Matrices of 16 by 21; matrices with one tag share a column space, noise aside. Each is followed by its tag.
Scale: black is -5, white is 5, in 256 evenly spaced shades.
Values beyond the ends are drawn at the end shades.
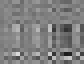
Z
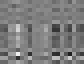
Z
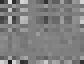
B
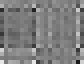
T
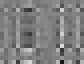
T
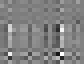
Z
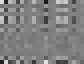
B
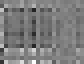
T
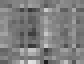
T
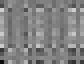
T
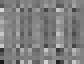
T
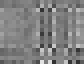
T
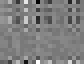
B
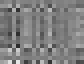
T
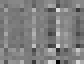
T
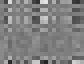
B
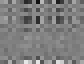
B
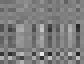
Z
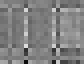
T
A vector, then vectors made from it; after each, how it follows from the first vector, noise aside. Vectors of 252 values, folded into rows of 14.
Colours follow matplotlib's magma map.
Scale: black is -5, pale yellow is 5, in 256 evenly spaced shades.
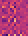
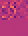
partly zeroed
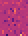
partly zeroed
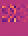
partly zeroed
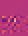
partly zeroed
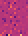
partly zeroed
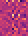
reversed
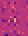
partly zeroed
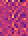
reversed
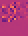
partly zeroed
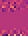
partly zeroed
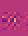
partly zeroed
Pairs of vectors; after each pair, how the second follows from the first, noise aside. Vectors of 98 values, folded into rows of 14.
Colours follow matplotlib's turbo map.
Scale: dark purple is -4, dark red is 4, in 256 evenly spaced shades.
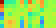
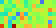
shuffled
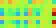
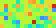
shuffled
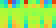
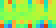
reversed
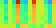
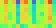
negated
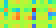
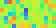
shuffled
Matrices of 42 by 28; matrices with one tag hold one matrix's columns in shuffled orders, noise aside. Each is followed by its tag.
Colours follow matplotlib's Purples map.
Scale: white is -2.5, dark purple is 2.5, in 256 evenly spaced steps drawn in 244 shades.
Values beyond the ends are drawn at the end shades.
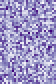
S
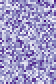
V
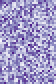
S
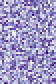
V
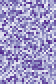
V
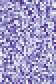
S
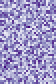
V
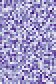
V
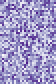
S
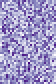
S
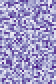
V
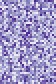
S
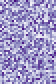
V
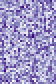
S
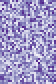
S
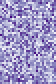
S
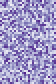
V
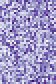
S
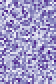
V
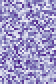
V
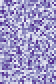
V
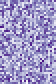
S
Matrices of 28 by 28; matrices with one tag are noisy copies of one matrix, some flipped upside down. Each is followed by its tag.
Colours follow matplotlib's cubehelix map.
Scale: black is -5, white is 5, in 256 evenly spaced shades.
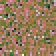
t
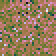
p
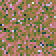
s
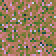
s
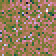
p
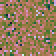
t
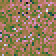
p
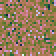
t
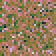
s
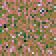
s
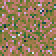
s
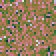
t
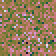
p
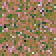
s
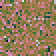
t
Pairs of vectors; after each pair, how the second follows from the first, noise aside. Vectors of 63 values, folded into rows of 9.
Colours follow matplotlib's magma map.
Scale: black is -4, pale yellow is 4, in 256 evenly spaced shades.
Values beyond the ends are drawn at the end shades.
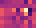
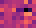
sign-scrambled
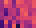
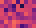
shuffled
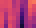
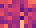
sign-scrambled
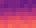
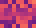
sign-scrambled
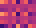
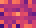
sign-scrambled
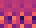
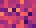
shuffled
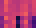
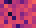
shuffled
